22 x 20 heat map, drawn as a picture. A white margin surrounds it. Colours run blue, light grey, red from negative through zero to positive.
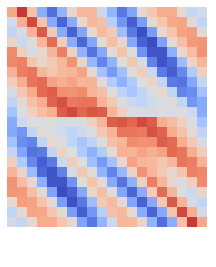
A half turn leaves it unchanged. No overall slope runs across the table. Streaks slant down to the right.
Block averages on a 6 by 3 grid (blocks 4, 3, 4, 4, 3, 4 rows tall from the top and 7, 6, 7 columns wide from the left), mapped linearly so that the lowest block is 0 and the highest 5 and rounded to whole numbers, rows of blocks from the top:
212
510
541
145
015
212
